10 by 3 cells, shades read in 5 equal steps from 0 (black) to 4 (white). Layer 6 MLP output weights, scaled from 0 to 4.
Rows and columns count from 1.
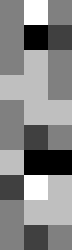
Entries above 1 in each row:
3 1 3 3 3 2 1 2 3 2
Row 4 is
3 3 2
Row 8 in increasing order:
1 3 4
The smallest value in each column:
1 0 0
